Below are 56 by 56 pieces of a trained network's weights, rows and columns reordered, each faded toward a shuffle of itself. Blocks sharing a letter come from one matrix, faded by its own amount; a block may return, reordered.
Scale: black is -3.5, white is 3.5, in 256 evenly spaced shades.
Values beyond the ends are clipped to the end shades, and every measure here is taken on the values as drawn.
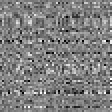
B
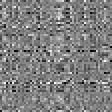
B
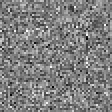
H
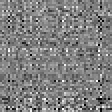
B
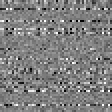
B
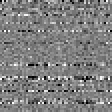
B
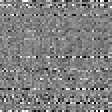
B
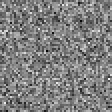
H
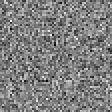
H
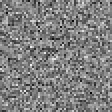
H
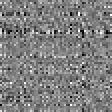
B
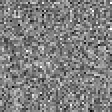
H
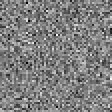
H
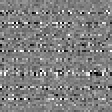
B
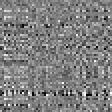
B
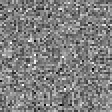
H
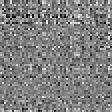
B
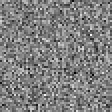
H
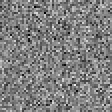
H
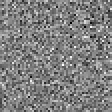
H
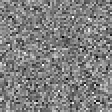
H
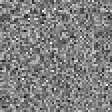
H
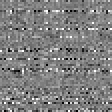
B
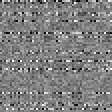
B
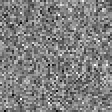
H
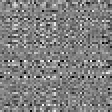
B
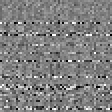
B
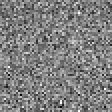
H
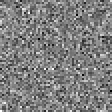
H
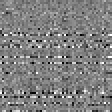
B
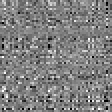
B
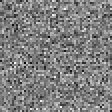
H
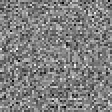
H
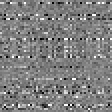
B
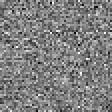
H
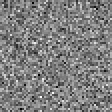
H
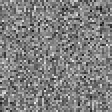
H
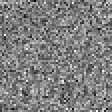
H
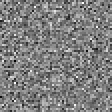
H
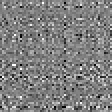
B
